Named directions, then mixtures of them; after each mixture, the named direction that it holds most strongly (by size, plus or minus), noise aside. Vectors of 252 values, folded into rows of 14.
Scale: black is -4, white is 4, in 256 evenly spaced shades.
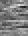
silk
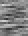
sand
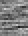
silk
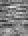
sand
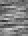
sand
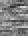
silk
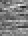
silk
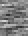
sand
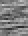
sand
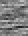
sand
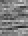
silk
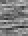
sand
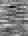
sand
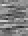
sand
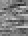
silk
